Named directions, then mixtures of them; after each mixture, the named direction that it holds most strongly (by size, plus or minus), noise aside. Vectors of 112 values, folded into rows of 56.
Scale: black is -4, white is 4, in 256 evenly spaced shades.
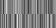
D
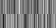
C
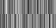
D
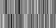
C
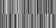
D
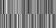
D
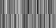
D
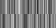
C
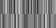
C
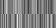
D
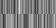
C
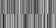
C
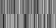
C
